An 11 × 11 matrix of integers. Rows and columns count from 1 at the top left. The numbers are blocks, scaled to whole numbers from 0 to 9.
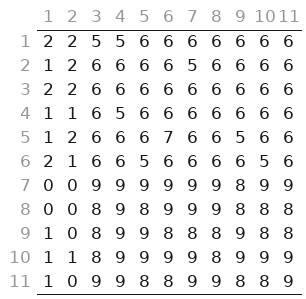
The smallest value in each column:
0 0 5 5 5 6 5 6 5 5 6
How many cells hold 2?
7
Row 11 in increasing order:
0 1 8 8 8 8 9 9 9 9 9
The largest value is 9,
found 27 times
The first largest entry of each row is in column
5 3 3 3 6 3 3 4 4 4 3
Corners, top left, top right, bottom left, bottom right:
2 6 1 9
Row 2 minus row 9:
0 2 -2 -3 -3 -2 -3 -2 -3 -2 -2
